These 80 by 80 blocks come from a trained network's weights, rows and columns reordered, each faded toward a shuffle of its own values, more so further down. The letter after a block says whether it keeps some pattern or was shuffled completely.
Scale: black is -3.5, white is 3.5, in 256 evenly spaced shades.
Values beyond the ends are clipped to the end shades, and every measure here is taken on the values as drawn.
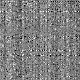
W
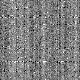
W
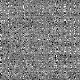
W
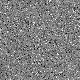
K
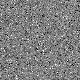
K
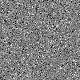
K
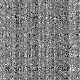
W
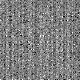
W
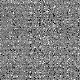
W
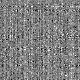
W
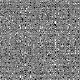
W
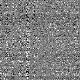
W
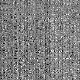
W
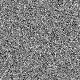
K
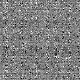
W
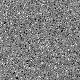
K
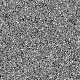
K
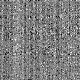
W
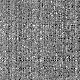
W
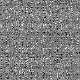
W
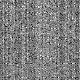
W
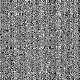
W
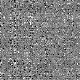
W
